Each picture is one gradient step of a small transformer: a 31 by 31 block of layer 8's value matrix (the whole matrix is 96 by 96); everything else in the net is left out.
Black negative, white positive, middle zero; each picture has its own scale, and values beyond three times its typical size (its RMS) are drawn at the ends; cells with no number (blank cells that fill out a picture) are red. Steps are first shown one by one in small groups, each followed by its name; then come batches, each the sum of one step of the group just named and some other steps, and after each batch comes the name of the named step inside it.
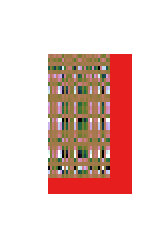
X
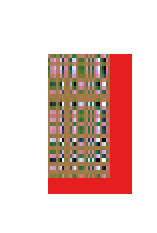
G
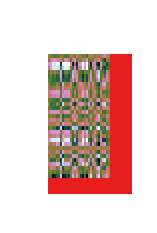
G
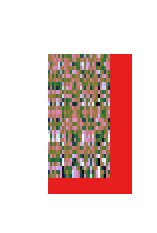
G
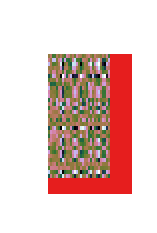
G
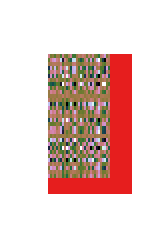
G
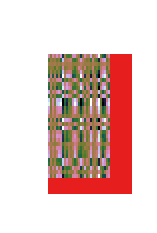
X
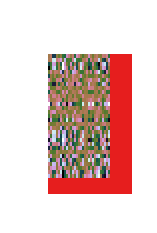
G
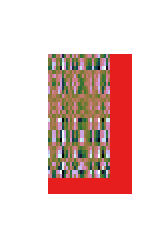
X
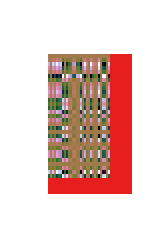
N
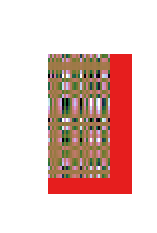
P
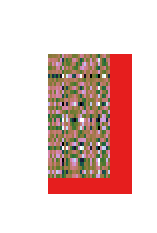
N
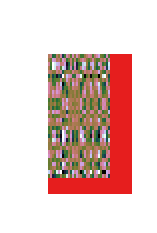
N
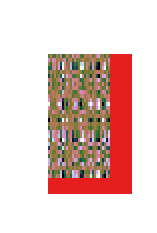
P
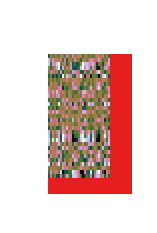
N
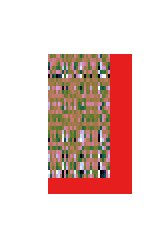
N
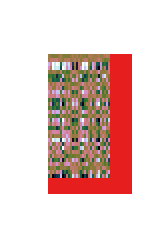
N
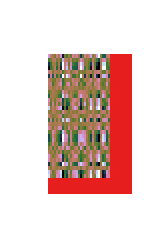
P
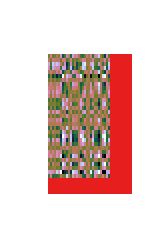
N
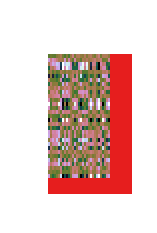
P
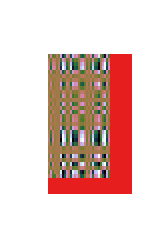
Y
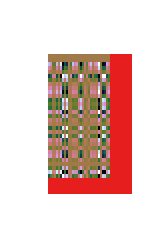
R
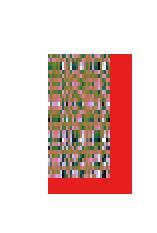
Y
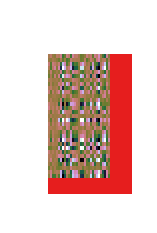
Y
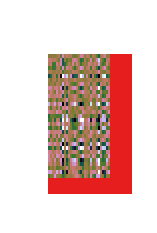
R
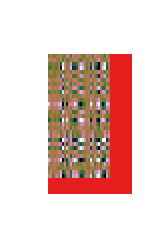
Y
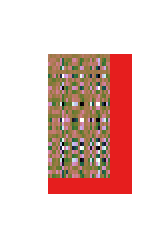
R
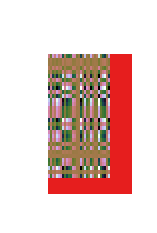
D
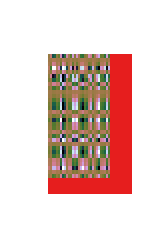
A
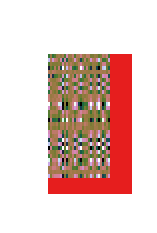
A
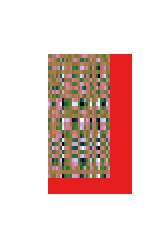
D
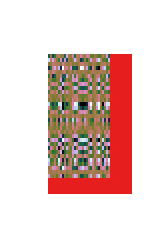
A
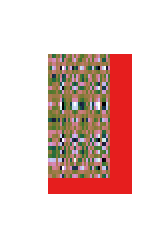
A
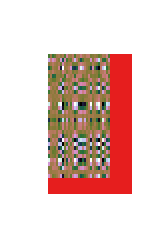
A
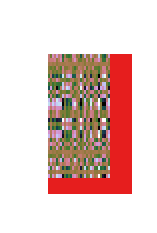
D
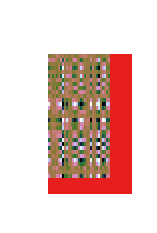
D
